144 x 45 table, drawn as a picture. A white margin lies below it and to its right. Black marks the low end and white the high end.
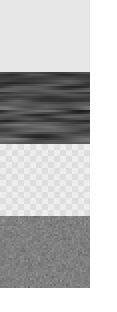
It is made of 4 by 1 panels. Panel 1,1: very high, flat. Panel 2,1: low, streaked across. Panel 3,1: very high, checkered, faint in contrast. Panel 4,1: middling, fine-grained, faint in contrast.
